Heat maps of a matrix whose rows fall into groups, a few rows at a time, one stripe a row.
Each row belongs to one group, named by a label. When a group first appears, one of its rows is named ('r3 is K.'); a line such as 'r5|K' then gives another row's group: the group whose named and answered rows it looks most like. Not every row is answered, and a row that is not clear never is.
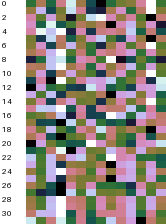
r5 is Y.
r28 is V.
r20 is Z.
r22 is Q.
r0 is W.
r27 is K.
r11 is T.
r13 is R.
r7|V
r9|V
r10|W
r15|V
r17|K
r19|K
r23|R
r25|R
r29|V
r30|V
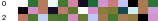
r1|Z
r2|Y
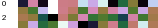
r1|V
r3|W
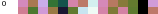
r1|Y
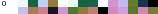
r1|R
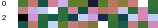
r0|W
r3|T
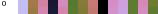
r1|R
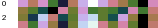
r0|Y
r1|K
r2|Y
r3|Y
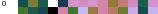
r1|K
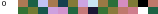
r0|Y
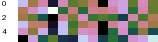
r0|R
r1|V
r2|K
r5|Z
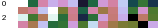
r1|V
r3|Y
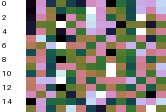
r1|Z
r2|Z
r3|T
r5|K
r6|V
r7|Z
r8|K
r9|T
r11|V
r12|K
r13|Y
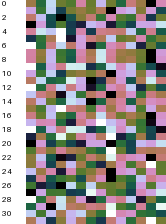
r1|R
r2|K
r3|Z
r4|V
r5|T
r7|Y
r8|Y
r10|R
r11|W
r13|R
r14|W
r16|Y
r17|Y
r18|Q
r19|T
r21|T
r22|K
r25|Z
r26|K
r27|Z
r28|Q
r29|T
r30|Q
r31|W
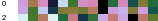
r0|R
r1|R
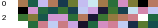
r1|Z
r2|W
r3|Q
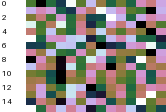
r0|K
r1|Y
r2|T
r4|Y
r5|Q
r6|W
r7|Y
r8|Z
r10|K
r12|W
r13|W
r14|Z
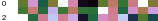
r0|W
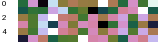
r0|T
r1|W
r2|V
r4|V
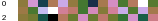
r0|W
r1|V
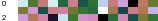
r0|Q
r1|T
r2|R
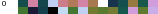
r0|T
